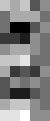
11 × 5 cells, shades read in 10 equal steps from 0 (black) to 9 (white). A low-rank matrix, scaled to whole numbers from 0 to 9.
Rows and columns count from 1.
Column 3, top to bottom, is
7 6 0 1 6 8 3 4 1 7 9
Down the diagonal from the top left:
7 6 0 5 4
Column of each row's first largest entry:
1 2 5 4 2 3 1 2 5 2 3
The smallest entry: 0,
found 2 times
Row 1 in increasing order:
3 5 6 7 7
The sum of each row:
28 26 12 14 26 30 18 21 12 29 35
